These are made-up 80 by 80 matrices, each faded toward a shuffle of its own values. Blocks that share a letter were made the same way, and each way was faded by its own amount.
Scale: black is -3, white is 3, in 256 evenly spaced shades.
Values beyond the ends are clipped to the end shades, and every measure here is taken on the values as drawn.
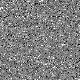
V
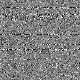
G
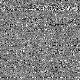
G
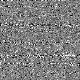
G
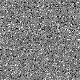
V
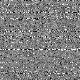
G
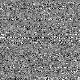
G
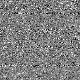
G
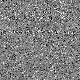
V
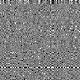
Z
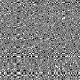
Z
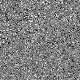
V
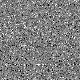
V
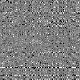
Z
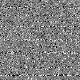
G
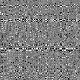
Z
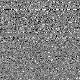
G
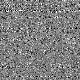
G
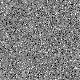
V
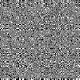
Z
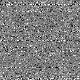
G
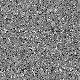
V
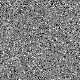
V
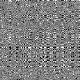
Z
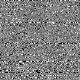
G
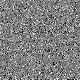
V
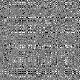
Z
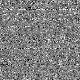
G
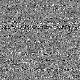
G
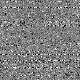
G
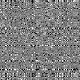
Z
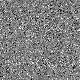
V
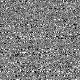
G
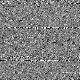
G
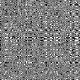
Z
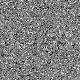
V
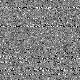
G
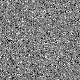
V
